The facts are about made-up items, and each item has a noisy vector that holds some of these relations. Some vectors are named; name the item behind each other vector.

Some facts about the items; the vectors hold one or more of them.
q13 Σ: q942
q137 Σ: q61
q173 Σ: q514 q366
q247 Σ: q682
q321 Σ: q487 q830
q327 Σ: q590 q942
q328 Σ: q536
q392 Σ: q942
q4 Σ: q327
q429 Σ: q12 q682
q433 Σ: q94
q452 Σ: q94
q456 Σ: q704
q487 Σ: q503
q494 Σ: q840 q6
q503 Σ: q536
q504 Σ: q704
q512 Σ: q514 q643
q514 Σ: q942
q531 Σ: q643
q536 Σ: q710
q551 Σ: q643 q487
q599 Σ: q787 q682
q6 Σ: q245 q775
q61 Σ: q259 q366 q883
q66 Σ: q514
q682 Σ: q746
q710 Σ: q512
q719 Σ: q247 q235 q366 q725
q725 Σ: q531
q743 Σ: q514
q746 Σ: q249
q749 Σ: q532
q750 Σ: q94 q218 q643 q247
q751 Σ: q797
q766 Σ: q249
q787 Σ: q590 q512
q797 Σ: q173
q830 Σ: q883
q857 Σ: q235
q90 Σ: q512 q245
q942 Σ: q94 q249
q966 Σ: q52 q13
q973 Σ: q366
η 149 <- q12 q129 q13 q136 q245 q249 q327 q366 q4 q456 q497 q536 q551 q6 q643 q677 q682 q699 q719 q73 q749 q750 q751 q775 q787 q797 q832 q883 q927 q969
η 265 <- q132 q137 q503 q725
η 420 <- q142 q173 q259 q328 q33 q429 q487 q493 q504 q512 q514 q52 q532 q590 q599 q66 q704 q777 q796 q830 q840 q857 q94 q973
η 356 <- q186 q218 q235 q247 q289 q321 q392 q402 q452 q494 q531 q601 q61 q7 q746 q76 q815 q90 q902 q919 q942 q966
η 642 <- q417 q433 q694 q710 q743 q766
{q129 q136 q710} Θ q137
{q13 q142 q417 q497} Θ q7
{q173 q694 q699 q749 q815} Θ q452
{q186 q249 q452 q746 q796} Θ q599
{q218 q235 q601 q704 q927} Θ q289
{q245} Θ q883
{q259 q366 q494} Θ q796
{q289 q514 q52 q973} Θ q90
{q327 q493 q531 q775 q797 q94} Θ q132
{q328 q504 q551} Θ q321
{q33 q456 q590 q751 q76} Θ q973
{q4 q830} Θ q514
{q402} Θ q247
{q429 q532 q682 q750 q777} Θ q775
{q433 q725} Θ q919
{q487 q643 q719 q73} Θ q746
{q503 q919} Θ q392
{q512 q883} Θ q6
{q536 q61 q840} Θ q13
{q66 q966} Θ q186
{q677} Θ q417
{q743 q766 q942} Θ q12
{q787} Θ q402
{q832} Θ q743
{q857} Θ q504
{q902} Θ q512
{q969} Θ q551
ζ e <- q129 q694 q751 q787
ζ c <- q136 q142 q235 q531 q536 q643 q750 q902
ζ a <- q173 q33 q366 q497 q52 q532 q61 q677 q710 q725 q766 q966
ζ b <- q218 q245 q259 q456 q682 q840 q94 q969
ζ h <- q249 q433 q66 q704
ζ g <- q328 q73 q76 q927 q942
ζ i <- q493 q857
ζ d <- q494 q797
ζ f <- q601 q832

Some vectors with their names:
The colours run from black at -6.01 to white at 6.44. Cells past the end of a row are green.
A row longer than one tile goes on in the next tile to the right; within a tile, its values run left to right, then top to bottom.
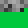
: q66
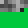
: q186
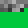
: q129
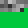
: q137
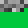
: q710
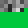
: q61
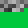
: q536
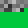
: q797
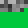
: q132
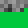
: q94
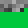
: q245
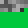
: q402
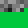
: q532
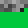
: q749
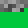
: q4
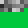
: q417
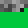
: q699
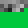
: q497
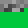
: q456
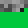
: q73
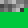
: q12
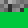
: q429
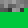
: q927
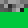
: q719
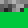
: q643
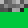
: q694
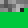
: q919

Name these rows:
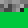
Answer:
q249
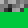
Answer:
q750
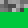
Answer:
q90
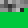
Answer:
q247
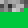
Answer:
q13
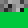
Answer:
q173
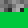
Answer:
q902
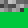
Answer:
q503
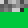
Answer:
q743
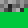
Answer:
q682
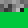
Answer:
q366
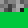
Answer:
q966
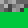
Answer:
q327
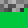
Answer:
q787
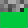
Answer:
q857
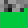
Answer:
q531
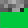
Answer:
q832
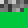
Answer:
q775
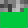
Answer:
q7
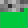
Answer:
q514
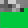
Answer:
q512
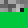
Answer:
q321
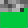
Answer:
q392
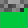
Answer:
q487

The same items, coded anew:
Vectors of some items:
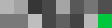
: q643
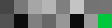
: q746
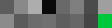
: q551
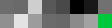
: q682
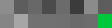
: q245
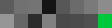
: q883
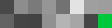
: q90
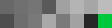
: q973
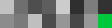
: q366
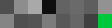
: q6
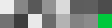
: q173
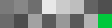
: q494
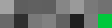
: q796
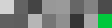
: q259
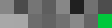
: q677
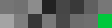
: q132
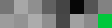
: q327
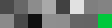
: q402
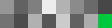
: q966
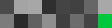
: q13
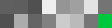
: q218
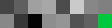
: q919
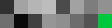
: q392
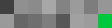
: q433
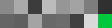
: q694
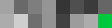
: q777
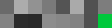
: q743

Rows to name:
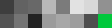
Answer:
q289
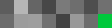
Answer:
q787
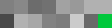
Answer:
q830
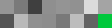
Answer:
q590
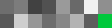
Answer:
q927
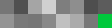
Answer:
q61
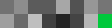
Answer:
q249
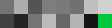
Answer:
q514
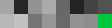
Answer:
q532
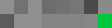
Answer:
q328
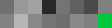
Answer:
q536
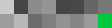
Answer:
q493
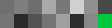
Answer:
q186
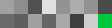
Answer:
q815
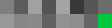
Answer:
q725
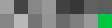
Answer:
q94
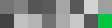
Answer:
q456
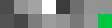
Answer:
q942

